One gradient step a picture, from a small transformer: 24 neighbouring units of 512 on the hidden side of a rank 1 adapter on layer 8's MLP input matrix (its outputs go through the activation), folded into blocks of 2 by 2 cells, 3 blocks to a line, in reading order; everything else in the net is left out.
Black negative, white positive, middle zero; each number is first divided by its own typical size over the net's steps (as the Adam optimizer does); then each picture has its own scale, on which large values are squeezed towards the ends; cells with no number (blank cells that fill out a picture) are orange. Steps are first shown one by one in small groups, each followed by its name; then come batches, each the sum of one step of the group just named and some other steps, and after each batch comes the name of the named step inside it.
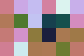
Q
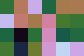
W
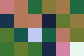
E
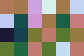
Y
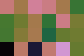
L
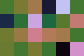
E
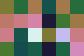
L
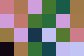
L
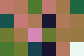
E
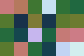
E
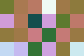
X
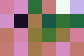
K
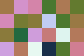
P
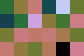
X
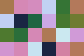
P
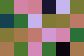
P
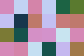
P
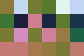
K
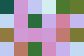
X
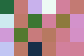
X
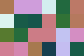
P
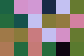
P
